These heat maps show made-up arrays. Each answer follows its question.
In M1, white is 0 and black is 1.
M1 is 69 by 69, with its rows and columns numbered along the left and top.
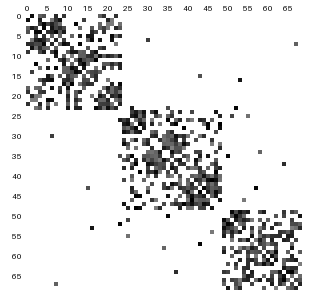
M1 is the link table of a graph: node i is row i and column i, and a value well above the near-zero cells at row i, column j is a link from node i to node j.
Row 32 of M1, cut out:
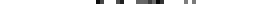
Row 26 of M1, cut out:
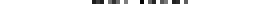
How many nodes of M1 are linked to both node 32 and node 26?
8
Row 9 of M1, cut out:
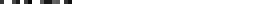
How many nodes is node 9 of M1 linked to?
12
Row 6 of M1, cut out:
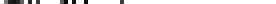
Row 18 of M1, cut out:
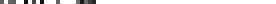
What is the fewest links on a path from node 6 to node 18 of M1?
1
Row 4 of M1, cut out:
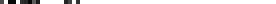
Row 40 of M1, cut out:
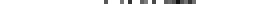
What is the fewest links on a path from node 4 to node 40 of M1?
3
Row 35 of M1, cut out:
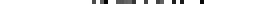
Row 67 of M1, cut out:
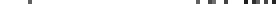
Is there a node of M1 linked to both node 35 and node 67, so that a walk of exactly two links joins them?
no
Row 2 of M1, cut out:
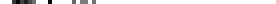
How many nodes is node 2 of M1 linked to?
11
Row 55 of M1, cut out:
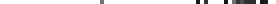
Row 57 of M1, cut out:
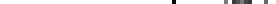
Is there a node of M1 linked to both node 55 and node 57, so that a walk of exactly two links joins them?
yes
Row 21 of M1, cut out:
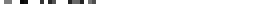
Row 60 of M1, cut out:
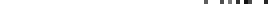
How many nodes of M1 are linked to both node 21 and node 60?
0
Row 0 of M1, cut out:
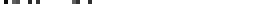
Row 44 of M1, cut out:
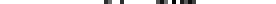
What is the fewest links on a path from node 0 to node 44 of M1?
4
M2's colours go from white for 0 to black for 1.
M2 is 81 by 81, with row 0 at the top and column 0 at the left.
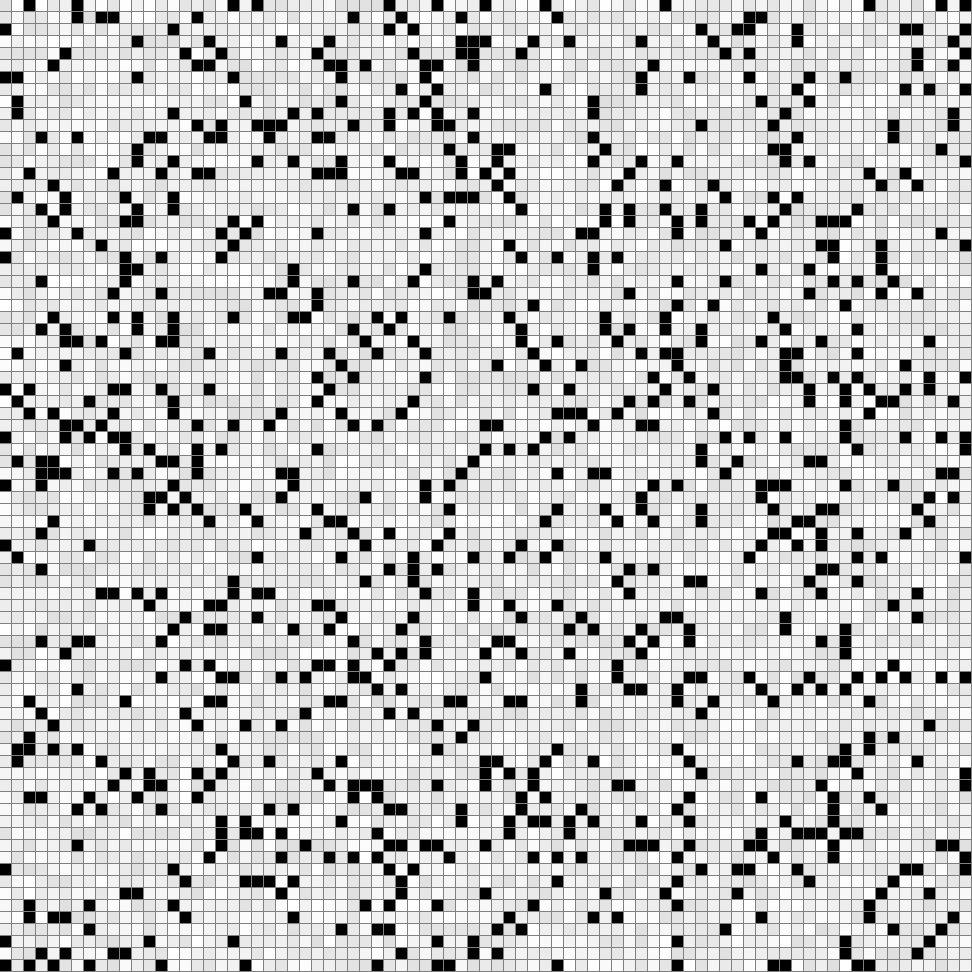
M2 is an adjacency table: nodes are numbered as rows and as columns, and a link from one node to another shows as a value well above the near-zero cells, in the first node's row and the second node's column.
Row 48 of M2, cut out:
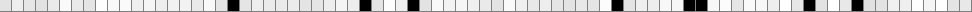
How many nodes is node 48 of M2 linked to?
8
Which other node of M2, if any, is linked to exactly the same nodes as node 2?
node 72
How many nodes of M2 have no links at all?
0
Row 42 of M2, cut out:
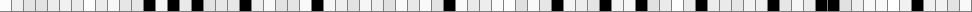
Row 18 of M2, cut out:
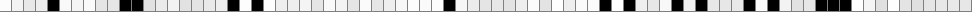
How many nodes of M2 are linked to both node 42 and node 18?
6
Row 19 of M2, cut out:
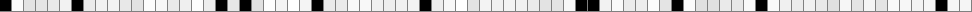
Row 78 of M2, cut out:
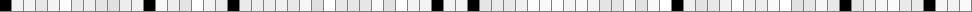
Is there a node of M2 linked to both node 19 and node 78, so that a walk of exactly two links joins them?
yes
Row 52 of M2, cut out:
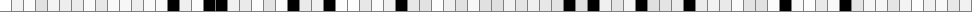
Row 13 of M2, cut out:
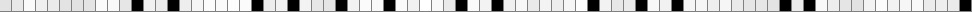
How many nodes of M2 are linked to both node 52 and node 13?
5
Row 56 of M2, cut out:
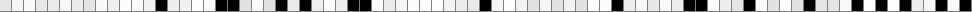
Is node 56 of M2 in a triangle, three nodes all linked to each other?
yes
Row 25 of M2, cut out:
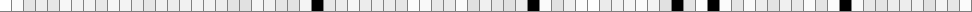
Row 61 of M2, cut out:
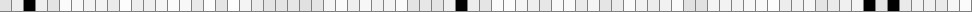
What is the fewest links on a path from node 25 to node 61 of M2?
4
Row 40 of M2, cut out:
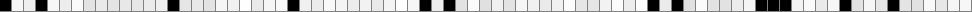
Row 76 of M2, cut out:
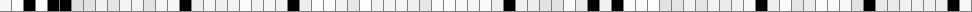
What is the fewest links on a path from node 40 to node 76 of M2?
2
